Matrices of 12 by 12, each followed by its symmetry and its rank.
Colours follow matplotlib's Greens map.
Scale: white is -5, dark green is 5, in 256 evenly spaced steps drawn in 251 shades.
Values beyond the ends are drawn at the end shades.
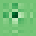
symmetric, rank one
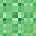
symmetric, rank one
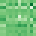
neither, rank two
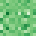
neither, rank two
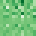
neither, rank two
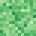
neither, full rank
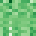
neither, rank two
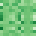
neither, rank two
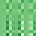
neither, rank one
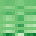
neither, rank one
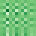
neither, rank one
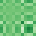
symmetric, rank one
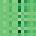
neither, rank one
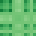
symmetric, rank one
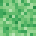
neither, full rank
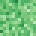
neither, full rank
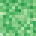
neither, full rank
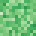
neither, full rank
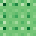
symmetric, rank one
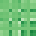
symmetric, rank one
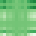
neither, rank one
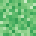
neither, full rank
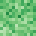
neither, full rank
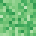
neither, full rank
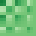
symmetric, rank one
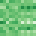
neither, rank two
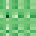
neither, rank one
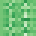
neither, rank two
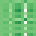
neither, rank one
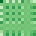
symmetric, rank one
